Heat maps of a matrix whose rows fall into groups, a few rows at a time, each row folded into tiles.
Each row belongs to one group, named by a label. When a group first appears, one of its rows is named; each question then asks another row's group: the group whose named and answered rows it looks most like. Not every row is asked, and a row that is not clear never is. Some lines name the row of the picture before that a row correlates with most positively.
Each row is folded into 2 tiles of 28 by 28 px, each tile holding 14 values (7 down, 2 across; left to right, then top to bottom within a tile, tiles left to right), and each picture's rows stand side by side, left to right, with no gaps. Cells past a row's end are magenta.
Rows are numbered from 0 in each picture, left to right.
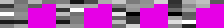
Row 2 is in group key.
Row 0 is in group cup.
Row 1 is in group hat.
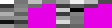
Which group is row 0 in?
cup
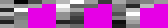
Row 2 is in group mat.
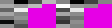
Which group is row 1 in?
hat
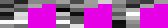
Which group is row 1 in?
key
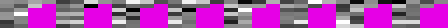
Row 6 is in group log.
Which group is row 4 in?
hat
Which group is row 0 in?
mat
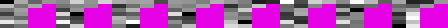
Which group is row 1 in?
key
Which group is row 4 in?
log
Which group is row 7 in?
mat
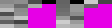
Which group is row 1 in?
log
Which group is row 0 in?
log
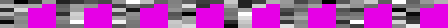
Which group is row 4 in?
mat
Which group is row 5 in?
log
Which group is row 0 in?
hat
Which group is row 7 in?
key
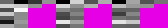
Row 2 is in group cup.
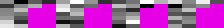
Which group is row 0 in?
log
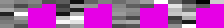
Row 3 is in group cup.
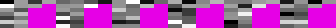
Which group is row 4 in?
mat
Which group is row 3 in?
key
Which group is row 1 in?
log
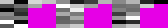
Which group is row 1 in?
hat
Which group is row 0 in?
key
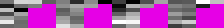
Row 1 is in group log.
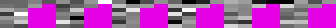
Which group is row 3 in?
hat
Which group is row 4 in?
log
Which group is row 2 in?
hat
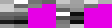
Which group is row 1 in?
key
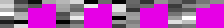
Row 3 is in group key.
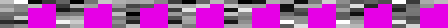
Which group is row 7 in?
key
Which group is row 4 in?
hat
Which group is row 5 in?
key
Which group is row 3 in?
hat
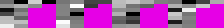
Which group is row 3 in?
hat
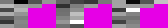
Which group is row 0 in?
hat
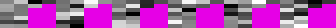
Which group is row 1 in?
mat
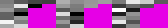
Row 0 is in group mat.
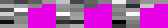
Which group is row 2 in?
mat
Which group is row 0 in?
hat
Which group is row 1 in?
cup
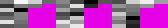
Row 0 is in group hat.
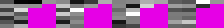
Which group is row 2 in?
mat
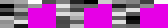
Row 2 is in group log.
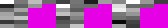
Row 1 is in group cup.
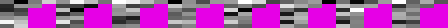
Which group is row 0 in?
key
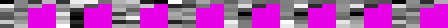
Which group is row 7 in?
cup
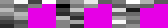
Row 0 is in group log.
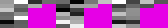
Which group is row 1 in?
key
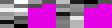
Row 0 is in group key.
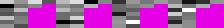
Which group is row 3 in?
hat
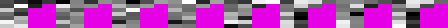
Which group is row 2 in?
hat
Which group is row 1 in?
cup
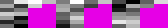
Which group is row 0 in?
mat
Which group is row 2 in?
key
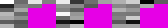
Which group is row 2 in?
log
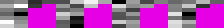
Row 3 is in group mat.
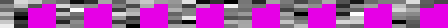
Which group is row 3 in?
log
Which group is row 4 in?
cup
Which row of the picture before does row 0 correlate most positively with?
3
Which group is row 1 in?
hat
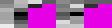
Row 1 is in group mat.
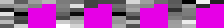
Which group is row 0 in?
key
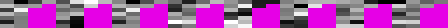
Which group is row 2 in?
hat
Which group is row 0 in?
hat
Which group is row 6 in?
log
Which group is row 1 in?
mat
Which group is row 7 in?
cup
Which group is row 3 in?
key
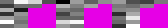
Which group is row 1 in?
cup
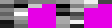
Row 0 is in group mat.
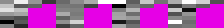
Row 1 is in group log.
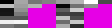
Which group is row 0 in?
cup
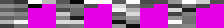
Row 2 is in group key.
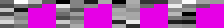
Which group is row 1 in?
cup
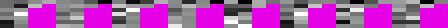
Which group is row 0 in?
mat
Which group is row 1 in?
log
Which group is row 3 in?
log
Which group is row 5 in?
mat
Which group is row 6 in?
hat
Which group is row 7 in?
log
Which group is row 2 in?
hat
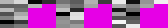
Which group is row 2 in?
key
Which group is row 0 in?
log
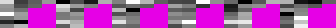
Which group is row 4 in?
key
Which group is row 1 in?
cup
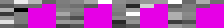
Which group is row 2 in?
mat
